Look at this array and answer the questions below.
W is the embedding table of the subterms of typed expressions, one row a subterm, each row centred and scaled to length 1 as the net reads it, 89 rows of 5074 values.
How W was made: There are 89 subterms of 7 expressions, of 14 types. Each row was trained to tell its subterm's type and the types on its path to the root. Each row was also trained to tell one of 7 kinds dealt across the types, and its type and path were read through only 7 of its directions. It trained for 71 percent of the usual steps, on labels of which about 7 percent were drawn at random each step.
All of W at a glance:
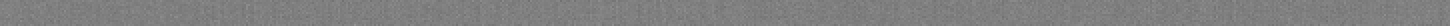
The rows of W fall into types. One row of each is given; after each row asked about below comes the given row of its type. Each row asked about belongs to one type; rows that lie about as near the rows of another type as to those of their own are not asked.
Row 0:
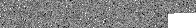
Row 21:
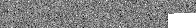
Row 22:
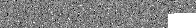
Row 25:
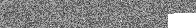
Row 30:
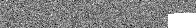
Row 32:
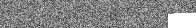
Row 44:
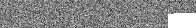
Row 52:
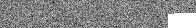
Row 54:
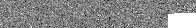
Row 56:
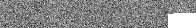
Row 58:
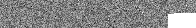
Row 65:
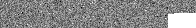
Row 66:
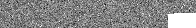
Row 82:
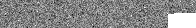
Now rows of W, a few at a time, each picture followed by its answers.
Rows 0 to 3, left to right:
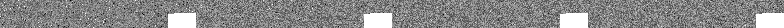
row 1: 25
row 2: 22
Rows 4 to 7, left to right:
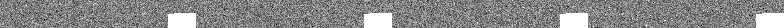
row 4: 66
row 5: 54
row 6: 25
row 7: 58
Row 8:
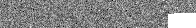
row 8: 22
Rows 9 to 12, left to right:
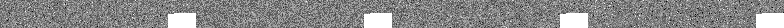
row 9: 65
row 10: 0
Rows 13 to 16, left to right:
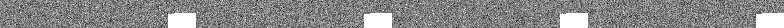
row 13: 0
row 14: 65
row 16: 21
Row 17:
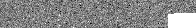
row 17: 30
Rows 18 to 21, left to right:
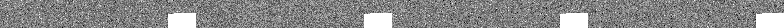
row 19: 66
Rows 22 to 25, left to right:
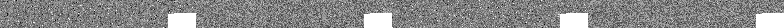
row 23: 54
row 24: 82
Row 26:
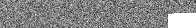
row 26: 56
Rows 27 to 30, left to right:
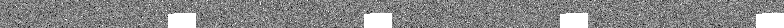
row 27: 25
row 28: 30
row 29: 21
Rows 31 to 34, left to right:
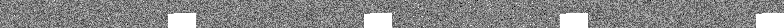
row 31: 21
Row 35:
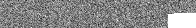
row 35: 54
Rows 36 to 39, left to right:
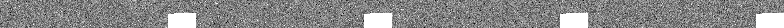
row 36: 30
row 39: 21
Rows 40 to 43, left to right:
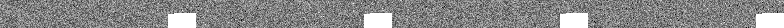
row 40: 58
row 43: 58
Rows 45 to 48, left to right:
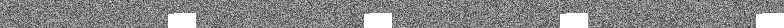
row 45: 0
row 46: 0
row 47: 66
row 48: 22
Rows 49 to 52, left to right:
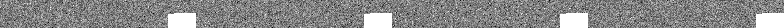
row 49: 30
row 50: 66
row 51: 65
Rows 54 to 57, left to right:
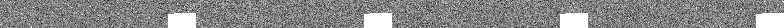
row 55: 25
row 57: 21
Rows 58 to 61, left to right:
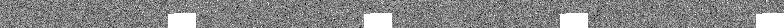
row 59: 25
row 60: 56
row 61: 82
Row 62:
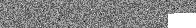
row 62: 56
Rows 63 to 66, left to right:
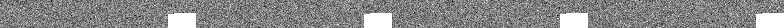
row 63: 58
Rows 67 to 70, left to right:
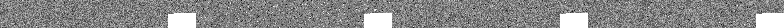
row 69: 21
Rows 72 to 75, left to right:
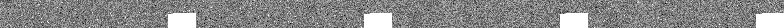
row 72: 22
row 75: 66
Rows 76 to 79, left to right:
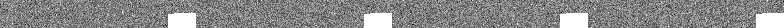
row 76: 21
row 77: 58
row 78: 66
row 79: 65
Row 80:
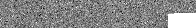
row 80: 66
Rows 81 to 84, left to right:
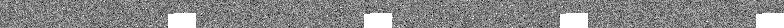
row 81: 30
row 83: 22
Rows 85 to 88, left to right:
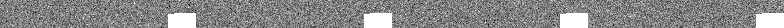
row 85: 65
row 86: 65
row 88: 25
